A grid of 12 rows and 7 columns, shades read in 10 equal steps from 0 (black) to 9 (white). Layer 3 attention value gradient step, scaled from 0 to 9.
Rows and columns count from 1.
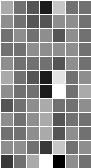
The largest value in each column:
6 5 6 9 9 5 6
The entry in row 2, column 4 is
3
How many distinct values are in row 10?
4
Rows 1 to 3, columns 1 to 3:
6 4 3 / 5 4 3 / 4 5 4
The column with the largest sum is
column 5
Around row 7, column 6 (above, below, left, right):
4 4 9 6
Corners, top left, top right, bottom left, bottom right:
6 4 2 4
